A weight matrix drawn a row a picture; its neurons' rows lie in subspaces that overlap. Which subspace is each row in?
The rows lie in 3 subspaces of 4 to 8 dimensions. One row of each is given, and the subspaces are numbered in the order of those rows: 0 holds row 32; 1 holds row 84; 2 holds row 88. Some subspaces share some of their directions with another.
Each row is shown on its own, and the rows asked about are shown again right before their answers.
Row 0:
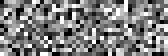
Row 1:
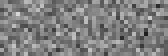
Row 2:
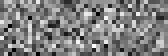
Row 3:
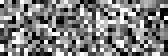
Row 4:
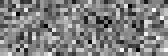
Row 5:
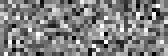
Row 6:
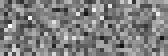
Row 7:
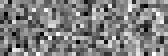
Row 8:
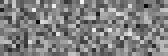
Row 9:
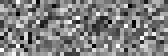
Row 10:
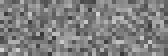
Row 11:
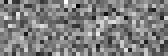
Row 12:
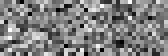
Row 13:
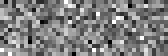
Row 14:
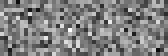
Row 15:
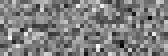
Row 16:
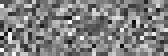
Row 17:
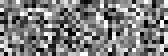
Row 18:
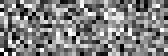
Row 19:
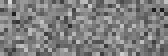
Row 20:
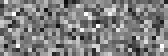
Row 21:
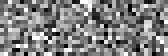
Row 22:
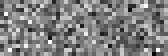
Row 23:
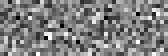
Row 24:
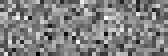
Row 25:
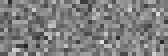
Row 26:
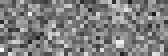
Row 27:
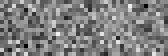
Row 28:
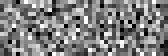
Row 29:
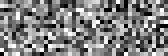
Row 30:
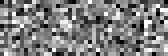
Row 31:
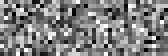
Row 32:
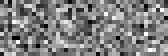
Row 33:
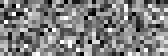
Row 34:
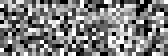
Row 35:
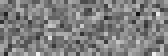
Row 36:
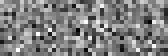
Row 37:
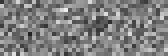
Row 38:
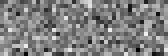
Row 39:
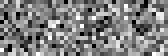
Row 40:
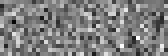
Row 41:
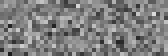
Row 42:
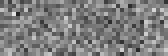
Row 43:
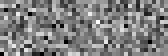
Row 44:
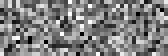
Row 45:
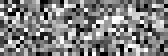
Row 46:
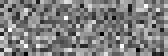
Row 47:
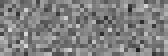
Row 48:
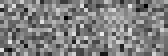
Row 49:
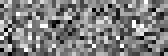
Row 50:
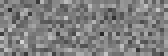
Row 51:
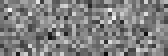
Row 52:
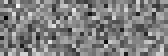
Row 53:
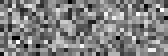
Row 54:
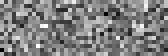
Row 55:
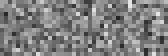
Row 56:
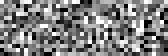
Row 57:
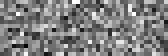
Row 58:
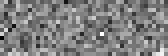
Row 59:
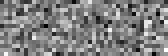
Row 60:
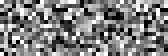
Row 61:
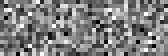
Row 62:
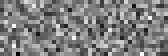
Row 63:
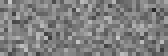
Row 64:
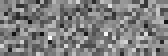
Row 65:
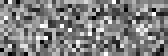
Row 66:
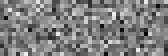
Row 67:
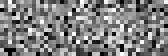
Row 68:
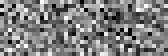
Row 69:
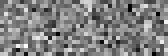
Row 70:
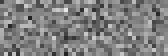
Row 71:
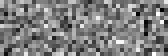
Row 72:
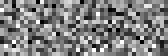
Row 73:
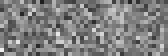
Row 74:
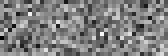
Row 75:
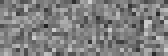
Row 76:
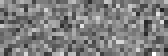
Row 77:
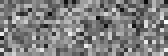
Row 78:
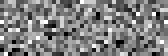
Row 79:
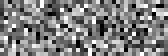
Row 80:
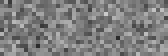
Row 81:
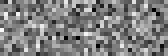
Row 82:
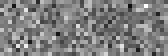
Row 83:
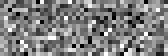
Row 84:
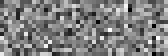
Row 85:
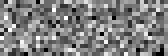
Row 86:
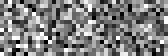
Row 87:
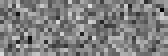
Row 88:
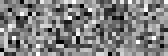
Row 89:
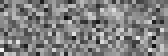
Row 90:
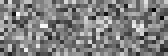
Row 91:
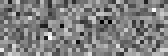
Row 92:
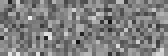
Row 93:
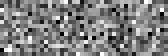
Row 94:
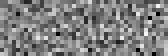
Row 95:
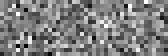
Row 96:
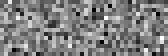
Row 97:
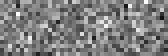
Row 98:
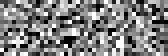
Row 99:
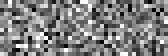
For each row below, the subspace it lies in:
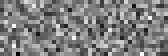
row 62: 1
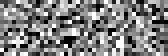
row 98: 2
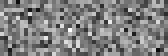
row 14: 1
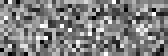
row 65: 1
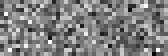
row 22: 1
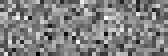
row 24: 0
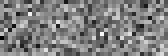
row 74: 1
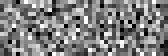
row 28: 1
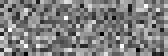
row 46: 1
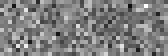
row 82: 2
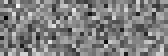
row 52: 1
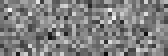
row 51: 1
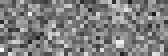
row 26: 2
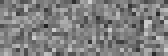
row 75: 0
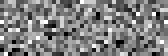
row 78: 2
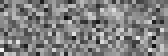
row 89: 2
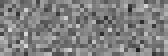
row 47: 1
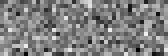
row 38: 1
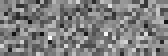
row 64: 1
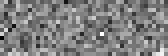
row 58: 1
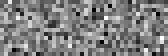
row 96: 2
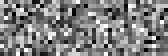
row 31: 1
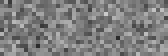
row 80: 0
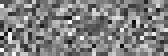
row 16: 2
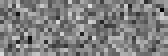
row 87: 0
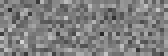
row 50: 1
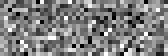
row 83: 1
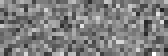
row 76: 0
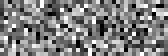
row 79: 1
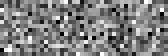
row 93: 0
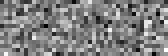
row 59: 0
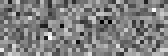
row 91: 1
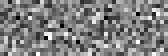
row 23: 1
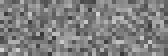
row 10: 2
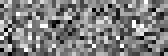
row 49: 2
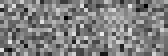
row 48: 0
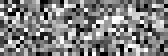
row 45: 2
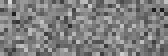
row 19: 0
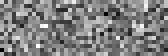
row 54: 0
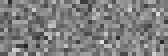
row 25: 0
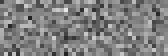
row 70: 2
